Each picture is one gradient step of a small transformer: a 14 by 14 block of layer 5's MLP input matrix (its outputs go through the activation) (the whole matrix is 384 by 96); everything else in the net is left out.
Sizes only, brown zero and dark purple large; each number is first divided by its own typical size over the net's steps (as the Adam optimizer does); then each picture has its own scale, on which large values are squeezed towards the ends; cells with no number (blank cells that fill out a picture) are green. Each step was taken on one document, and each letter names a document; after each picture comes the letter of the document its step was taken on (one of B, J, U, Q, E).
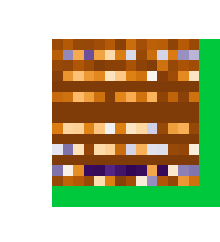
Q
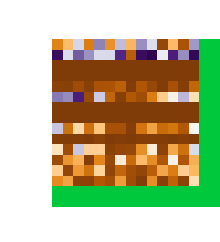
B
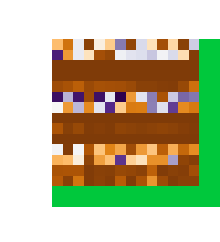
B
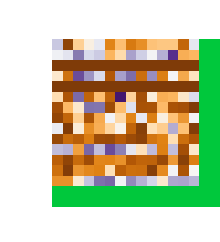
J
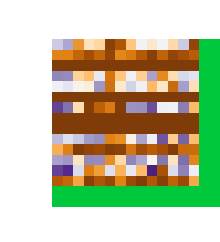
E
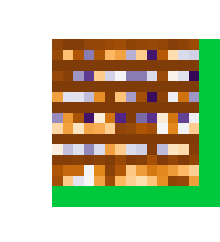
Q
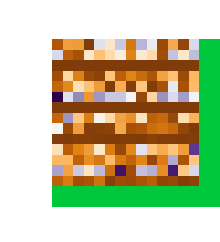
B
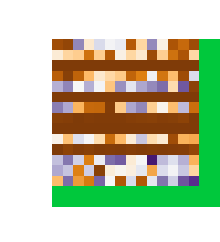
E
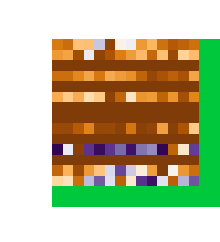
Q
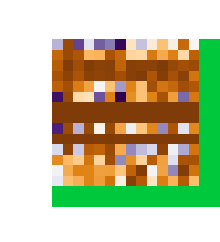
B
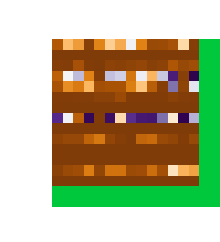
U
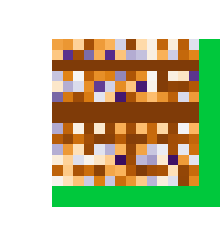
B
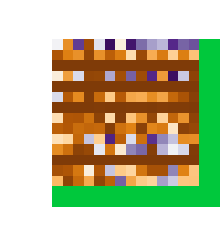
J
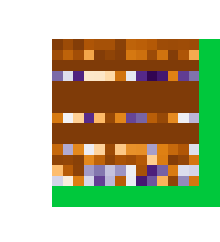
Q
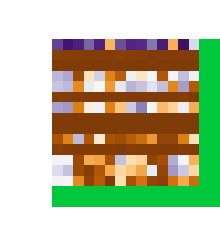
E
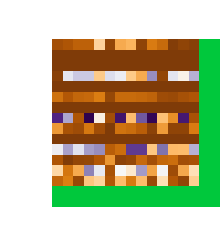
Q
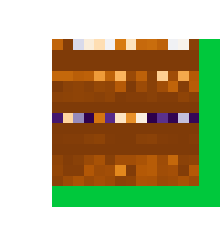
U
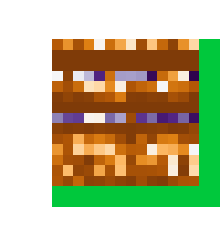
U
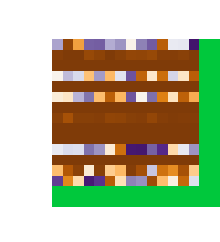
Q
